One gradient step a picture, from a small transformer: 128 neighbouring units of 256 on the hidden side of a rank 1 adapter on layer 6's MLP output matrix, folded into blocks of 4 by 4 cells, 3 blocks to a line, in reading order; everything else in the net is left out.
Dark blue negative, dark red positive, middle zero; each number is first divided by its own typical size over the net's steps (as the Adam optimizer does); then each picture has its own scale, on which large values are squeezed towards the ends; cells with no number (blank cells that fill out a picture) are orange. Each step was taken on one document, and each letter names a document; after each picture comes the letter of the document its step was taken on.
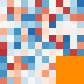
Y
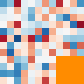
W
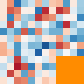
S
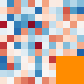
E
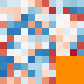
E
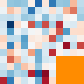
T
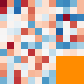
W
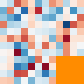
S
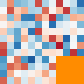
Y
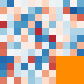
E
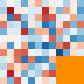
S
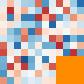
Y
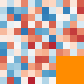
S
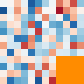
W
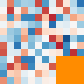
Y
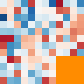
W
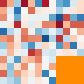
W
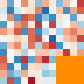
S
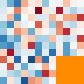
T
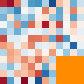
W
